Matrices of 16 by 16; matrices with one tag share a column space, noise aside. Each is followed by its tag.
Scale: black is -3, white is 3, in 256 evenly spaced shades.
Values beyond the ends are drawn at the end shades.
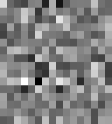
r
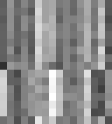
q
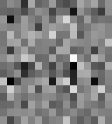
r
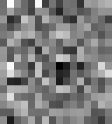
r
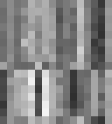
q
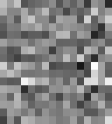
r
